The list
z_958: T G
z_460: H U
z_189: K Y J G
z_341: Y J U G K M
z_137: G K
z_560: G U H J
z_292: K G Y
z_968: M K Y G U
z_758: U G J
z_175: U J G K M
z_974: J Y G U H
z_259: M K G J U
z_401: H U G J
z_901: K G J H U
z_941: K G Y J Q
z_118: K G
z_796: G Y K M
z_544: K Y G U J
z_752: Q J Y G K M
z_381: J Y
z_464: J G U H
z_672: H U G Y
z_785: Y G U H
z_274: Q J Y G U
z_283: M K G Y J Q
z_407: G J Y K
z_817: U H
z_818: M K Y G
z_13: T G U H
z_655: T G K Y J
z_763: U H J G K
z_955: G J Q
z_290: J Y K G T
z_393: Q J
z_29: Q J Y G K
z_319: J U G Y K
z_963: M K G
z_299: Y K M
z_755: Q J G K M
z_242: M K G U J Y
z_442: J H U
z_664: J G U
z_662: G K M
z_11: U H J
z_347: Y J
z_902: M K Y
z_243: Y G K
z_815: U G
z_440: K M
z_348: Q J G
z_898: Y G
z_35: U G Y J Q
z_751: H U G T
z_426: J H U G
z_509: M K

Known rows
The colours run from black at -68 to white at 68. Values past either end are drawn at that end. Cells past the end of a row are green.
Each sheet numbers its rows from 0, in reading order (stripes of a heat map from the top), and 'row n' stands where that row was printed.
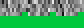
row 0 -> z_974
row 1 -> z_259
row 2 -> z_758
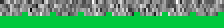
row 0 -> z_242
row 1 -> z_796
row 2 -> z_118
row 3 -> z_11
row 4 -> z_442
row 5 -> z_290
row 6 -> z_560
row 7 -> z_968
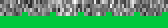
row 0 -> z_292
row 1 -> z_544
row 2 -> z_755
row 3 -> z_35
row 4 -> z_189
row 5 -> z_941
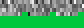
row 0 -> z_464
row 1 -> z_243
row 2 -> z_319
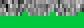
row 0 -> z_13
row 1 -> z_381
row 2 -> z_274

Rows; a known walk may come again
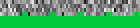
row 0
z_426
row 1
z_243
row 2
z_815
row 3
z_259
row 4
z_299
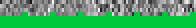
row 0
z_963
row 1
z_407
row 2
z_509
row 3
z_763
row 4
z_901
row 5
z_818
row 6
z_175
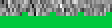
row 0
z_974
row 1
z_758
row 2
z_29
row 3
z_381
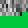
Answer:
z_442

